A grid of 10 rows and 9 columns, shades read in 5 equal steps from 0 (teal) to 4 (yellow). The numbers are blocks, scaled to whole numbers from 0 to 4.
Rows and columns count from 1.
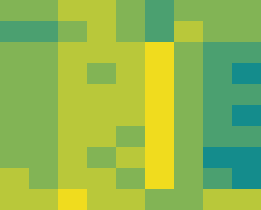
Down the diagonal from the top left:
2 1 3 2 3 4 2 0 0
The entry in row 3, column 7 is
2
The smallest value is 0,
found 5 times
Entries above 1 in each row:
8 6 7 7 7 7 7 7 7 9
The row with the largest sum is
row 10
